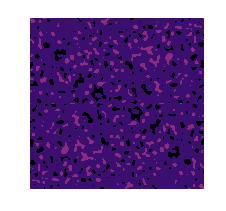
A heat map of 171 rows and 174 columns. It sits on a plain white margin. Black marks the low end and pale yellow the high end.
Grain: blotchy. Symmetry: a half turn. Average level on the scale: 20%. Slope: none. Stripes: none.
